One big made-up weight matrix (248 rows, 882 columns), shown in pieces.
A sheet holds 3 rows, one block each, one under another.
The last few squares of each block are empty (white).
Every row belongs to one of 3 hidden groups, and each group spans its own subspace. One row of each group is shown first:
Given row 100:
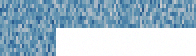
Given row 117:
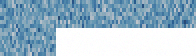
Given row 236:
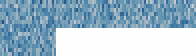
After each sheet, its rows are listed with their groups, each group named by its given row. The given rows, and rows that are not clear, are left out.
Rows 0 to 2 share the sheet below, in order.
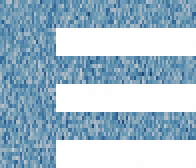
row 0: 236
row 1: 100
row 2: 100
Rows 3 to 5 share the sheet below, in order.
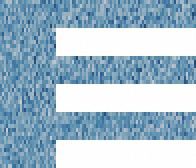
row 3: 236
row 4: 100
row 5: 236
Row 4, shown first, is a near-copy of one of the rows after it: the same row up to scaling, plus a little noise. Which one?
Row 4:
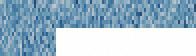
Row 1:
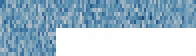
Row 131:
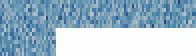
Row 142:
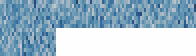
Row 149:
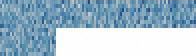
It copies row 142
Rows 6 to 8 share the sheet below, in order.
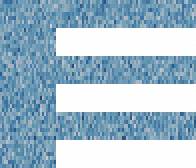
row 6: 236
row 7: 117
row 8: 100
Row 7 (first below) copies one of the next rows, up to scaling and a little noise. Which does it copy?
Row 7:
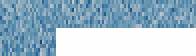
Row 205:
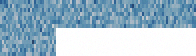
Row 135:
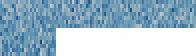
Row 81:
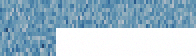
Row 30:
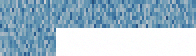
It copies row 135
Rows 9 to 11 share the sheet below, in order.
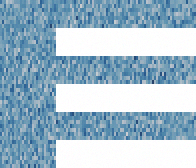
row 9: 236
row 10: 100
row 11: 100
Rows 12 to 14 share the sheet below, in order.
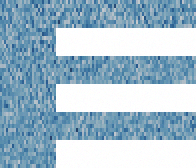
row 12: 117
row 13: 100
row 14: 236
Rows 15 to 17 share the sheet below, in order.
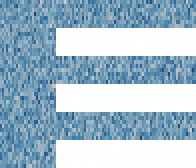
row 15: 236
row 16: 236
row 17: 117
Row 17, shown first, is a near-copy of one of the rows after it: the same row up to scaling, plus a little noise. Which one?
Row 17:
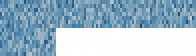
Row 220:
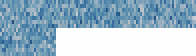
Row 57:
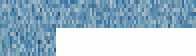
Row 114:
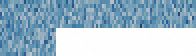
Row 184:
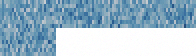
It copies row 114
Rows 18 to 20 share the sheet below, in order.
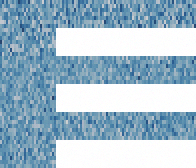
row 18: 117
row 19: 100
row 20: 100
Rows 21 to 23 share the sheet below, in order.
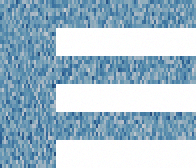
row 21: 100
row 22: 236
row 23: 100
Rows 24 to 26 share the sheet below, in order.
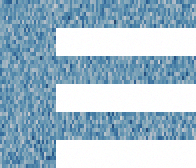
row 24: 236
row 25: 100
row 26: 117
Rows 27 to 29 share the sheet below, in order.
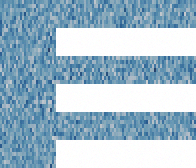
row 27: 100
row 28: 117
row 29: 117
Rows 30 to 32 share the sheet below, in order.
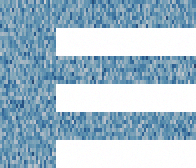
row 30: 117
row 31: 117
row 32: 117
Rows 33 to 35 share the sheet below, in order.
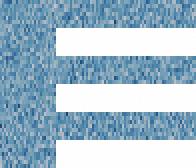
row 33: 236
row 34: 236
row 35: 117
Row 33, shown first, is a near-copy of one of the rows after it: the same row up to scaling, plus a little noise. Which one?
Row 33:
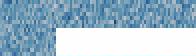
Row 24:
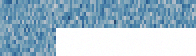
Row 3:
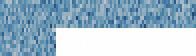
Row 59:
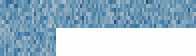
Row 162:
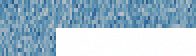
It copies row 24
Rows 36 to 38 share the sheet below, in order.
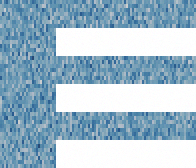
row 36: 100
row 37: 117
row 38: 236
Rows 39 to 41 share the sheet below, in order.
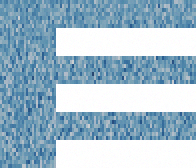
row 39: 100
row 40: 117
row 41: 236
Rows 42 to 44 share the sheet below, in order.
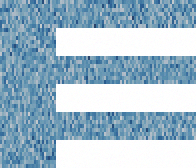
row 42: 117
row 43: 100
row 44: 117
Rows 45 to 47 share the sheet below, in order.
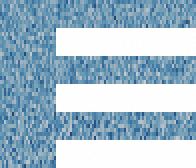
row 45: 117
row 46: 236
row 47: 236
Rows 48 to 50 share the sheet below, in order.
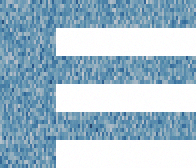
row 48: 236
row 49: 236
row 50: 100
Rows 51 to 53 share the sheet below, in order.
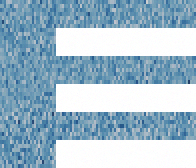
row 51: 236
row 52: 117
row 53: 236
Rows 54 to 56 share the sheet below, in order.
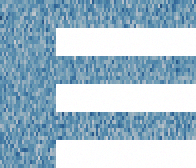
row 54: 100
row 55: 236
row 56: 236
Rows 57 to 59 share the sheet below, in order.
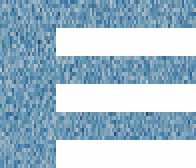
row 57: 117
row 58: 117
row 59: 236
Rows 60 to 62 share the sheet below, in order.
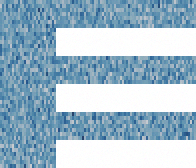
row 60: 100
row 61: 100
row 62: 117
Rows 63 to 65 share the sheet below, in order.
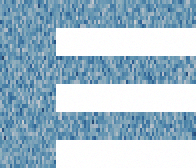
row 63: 100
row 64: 100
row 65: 117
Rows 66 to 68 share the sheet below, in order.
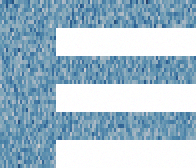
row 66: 236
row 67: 100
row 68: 236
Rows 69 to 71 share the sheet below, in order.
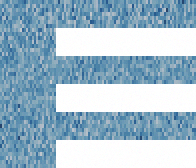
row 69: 100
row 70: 236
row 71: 117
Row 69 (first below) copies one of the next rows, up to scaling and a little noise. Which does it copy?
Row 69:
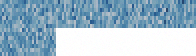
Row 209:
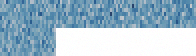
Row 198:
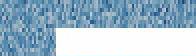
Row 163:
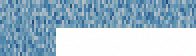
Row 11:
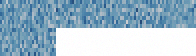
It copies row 198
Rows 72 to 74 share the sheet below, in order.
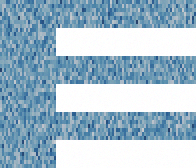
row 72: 117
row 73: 117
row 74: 236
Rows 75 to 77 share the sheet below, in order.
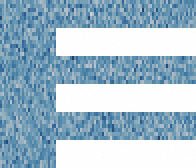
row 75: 100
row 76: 100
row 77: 117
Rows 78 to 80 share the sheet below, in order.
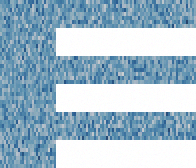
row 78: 117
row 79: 100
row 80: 236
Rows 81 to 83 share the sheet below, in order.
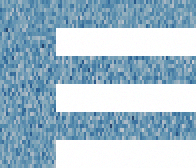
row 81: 117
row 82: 236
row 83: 100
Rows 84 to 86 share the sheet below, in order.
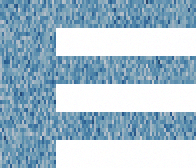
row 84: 236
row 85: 100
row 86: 117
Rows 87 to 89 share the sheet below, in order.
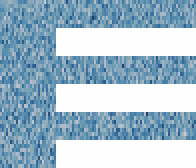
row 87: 117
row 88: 100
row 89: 236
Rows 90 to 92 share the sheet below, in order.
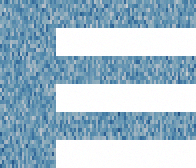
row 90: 100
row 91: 100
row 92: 100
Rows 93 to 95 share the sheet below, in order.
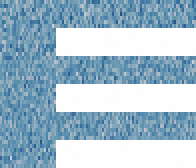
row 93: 117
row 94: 236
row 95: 100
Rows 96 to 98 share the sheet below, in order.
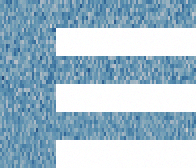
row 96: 236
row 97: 236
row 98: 100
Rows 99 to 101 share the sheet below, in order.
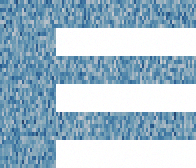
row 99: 117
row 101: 117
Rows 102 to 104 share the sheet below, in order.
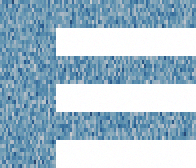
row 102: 236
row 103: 117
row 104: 236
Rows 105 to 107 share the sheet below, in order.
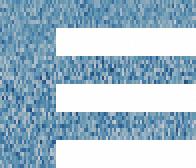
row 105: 117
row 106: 117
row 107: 236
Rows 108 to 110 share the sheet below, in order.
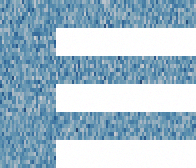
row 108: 100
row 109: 117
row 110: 236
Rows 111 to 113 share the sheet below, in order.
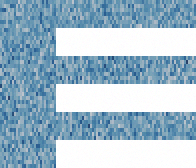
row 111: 117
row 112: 117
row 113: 236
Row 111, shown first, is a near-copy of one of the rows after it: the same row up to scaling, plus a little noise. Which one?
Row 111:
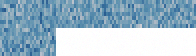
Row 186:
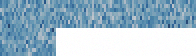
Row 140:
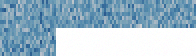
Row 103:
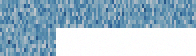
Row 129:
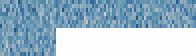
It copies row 140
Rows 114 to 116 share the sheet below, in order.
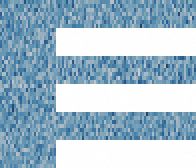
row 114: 117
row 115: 100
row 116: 236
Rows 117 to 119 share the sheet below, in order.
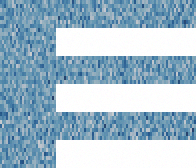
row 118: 100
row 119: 117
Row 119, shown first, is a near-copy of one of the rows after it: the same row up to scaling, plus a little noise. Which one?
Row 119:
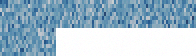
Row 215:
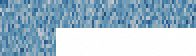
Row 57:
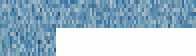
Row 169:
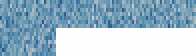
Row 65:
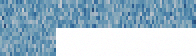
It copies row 215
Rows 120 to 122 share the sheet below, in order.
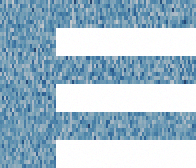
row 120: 236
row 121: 117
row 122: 236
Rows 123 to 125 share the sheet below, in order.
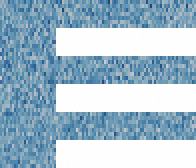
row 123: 117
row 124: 100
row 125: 236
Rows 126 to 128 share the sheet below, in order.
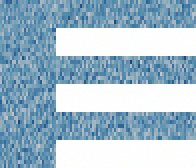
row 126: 236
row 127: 117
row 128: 236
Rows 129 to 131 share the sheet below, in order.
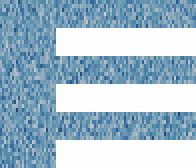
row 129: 117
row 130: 117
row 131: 100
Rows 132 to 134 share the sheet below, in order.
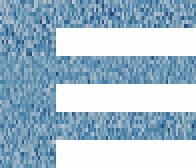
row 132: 117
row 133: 100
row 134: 236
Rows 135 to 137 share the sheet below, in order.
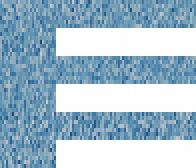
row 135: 117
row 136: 100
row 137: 236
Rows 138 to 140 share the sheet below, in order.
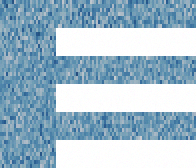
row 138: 236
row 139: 236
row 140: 117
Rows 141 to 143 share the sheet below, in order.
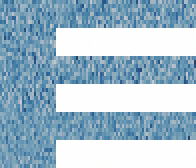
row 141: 236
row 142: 100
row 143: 117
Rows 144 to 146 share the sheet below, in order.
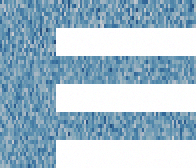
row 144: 100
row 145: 100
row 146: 117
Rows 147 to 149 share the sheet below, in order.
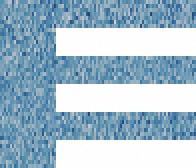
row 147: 236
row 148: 236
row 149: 100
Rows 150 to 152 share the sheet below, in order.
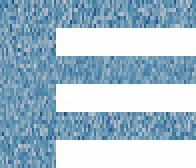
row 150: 236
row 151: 117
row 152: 236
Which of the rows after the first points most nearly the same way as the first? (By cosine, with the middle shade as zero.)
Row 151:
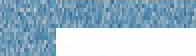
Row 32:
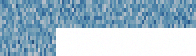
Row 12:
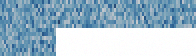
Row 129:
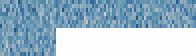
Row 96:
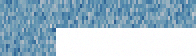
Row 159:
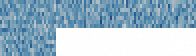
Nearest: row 32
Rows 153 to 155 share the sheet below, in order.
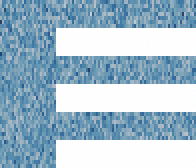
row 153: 100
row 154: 236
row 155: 117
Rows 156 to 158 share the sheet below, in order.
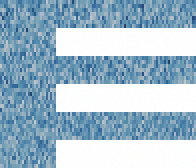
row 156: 117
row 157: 100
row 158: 117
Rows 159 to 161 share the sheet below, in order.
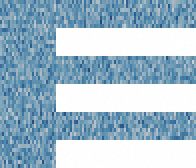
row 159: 100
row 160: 236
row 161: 236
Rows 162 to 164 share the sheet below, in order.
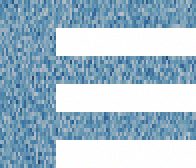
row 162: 236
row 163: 100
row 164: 117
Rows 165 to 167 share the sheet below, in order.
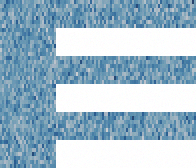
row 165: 100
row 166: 236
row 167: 117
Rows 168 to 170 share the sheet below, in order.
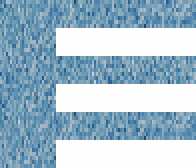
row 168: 236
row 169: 117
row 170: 236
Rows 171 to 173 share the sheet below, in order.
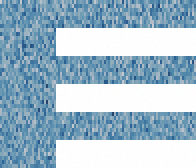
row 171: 100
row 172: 100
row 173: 117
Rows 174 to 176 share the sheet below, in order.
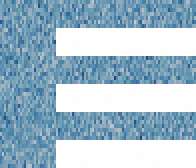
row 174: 100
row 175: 236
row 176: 117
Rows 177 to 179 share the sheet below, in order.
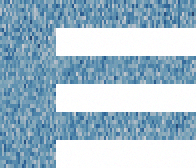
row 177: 100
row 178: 236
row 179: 236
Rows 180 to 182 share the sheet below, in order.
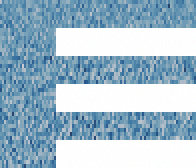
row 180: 100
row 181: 117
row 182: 236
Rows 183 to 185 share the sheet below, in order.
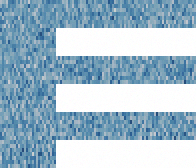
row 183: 117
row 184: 117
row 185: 117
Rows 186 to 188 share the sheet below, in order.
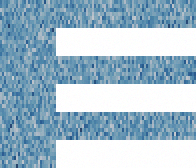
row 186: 117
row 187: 117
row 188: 117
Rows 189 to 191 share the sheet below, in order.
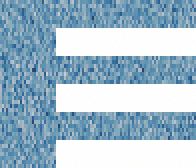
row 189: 117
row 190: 100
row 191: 117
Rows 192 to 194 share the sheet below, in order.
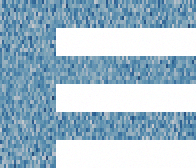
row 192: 100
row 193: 100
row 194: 117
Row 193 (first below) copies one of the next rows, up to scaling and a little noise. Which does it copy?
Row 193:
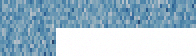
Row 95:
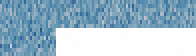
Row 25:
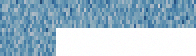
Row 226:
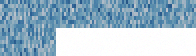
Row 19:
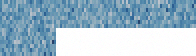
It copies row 19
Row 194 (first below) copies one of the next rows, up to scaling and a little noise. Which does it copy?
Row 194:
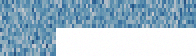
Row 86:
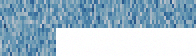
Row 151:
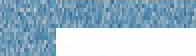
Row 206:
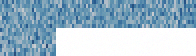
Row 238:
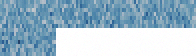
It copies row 206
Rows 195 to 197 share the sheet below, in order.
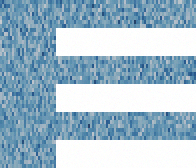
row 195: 100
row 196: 117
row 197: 236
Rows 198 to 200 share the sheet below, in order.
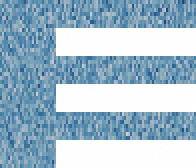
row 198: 100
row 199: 117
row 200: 100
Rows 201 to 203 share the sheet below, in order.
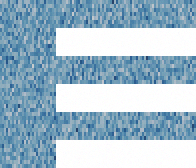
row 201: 117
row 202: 236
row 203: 236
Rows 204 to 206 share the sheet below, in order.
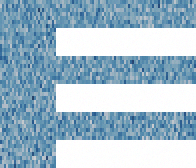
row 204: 100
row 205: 117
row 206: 117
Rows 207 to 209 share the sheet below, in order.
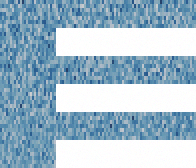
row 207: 117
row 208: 100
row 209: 100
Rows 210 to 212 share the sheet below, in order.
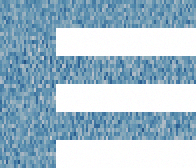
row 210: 117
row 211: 117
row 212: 236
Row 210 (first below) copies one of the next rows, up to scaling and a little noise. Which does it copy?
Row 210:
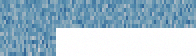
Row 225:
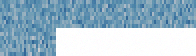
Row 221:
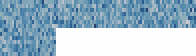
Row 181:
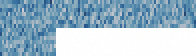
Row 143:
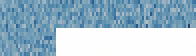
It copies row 225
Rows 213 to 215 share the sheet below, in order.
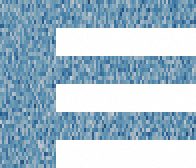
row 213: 100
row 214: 236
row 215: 117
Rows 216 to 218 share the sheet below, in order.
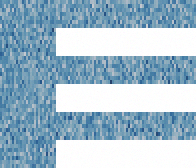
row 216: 117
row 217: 117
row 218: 100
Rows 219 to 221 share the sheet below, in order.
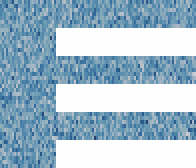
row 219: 236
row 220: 117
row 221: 117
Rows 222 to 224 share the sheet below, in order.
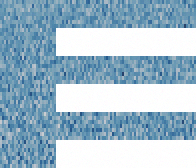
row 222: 117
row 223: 100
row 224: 117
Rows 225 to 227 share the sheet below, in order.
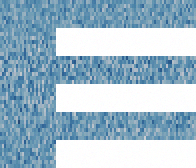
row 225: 117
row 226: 100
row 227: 236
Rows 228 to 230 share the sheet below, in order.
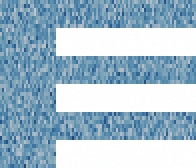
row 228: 117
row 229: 236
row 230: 117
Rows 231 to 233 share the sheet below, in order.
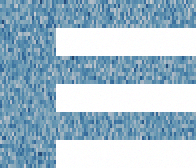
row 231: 236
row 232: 100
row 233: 117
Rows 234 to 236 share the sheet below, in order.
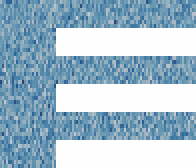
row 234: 236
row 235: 100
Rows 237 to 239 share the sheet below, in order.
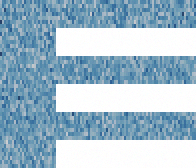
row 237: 100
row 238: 117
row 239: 117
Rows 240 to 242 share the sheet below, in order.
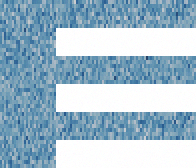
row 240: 236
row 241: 236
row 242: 236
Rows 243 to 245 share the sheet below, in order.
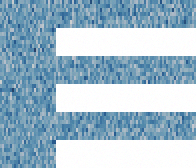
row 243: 236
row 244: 117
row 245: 236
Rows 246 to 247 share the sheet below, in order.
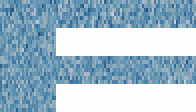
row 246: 117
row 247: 117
